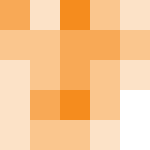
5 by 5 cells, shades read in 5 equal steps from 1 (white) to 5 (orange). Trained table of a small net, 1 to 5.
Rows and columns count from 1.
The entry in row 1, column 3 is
5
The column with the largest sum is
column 3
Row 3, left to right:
2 3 4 3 2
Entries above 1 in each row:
5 5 5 4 4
